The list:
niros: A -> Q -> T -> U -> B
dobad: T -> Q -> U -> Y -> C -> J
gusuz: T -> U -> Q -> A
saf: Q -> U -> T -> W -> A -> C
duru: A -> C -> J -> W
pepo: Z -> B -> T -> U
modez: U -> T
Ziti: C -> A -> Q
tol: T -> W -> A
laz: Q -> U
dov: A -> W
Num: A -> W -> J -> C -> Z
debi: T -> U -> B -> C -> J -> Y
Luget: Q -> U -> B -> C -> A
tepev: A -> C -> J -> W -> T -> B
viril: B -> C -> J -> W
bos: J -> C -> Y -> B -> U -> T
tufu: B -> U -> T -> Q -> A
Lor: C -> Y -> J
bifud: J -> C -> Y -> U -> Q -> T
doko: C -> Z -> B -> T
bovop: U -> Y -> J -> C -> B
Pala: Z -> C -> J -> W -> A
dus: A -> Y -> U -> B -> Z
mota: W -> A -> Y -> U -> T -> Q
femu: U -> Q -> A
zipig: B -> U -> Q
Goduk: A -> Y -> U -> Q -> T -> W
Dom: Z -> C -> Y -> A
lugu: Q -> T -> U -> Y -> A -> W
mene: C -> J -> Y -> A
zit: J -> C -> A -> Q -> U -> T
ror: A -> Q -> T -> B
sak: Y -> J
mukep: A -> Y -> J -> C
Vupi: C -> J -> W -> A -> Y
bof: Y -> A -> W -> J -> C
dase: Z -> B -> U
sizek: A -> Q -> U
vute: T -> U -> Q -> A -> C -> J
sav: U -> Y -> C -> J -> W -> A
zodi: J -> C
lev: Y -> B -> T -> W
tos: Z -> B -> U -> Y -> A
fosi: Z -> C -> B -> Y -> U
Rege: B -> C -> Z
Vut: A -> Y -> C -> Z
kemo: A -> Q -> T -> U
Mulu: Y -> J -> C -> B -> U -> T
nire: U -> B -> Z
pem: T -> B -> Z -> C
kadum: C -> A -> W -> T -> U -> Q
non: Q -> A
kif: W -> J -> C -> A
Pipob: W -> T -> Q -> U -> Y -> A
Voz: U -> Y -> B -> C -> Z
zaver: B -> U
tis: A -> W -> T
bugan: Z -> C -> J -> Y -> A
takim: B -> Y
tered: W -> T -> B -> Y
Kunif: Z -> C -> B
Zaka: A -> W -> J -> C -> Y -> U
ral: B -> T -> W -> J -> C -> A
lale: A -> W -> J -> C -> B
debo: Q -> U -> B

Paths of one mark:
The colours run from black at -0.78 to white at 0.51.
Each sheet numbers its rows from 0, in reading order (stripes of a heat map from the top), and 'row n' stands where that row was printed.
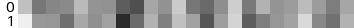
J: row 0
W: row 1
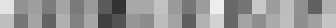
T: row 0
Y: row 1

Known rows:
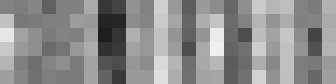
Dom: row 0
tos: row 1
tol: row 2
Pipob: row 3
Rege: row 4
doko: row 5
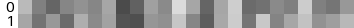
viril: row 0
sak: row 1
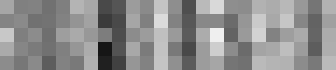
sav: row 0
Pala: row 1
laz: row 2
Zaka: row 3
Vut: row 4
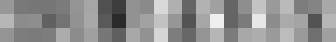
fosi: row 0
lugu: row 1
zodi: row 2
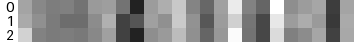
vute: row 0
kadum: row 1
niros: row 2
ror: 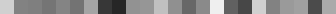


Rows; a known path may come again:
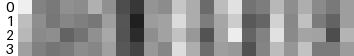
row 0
nire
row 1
pem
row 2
lugu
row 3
Kunif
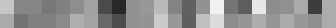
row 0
kemo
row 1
bovop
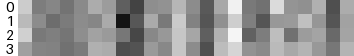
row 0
femu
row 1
lale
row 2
debo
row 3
sav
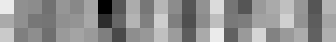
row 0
dov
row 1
kif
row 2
laz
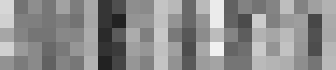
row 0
takim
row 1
ror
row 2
duru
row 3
Pipob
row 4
Vut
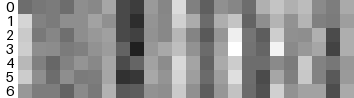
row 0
bugan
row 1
dase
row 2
sizek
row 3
gusuz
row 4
viril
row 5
ral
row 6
Ziti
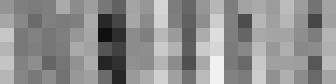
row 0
zodi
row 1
tepev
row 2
dus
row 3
Voz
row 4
Goduk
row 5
debi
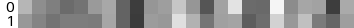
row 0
saf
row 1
doko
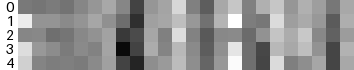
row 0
bifud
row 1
modez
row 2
Pala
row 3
tis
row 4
niros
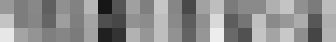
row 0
bof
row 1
non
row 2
tol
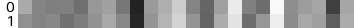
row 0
vute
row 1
dobad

